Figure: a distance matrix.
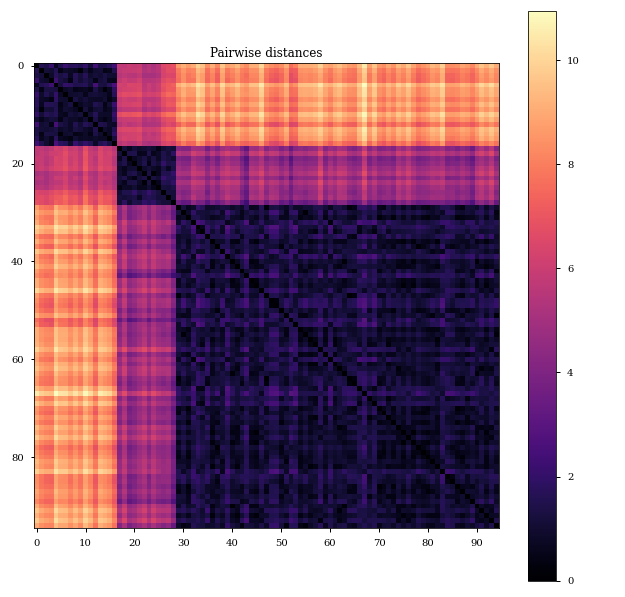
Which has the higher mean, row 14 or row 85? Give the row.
14
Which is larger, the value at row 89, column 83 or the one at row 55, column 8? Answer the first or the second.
the second
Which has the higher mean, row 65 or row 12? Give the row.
12
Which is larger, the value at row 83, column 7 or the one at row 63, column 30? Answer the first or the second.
the first
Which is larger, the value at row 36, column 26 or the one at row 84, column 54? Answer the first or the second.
the first
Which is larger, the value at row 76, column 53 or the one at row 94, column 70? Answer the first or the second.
the first
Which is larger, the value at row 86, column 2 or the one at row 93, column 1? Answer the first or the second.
the second
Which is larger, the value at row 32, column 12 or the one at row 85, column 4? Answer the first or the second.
the second
